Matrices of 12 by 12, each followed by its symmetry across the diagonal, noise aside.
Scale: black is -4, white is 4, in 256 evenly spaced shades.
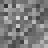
symmetric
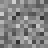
symmetric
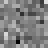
neither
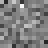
neither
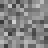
neither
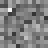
symmetric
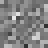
symmetric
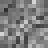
symmetric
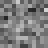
neither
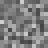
symmetric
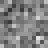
symmetric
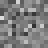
symmetric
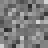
symmetric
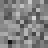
neither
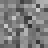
neither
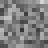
neither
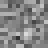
neither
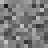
neither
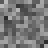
symmetric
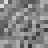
symmetric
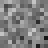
symmetric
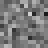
neither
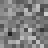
neither
